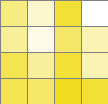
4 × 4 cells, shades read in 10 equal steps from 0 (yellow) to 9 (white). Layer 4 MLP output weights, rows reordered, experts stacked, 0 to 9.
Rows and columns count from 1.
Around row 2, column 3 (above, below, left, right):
1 1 8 6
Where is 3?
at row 2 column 3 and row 4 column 2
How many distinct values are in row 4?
4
